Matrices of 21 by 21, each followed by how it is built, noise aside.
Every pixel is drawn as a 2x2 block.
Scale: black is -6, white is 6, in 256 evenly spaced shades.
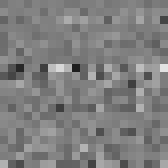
uneven rows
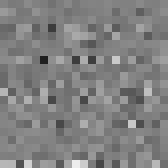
uneven rows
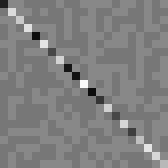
diagonal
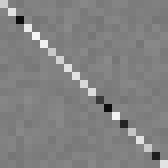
diagonal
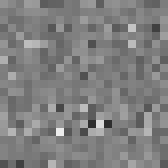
uneven rows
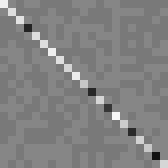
diagonal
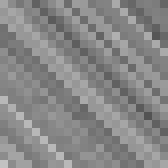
Toeplitz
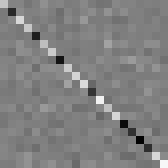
diagonal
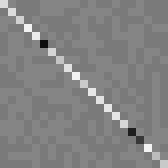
diagonal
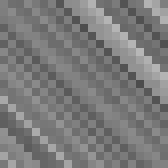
Toeplitz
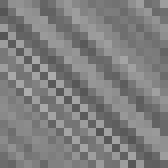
Toeplitz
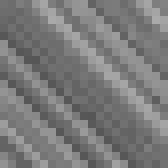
Toeplitz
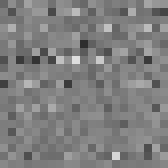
uneven rows
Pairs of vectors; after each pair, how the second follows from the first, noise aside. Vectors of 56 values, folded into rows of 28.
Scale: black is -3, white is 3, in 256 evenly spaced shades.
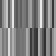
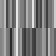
shuffled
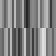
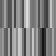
negated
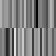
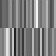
negated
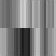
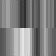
negated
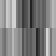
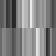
negated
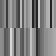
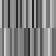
shuffled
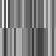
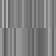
shrunk
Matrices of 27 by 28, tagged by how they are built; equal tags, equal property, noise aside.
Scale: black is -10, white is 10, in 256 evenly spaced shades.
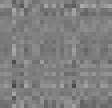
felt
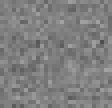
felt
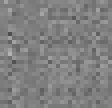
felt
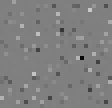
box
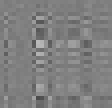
felt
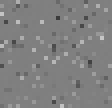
box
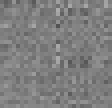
felt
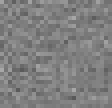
felt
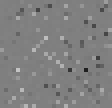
box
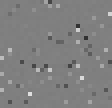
box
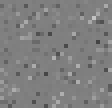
box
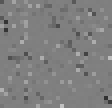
box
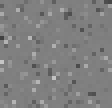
box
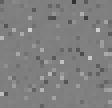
box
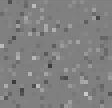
box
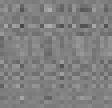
felt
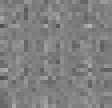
felt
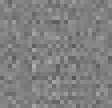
felt
